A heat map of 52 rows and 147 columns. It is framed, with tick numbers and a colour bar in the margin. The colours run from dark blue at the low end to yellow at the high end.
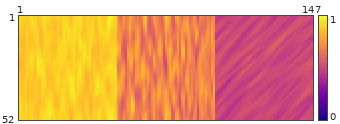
The table splits into one row of 3 panels. Panel 1,1: very high, streaked downward, faint in contrast. Panel 1,2: high, streaked downward. Panel 1,3: middling, slanting up to the right, faint in contrast.
